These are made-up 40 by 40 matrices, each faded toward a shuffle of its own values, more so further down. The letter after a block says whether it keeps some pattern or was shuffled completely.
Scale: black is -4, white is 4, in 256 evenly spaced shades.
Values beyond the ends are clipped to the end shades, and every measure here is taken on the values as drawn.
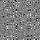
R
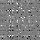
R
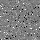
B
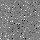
B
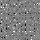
R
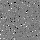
B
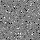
B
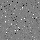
B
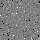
B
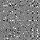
R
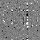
R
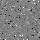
B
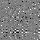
R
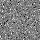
B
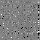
R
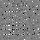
R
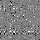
R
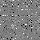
R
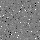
B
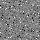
B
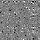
R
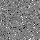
B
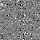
R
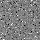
B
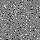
B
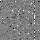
R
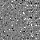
R
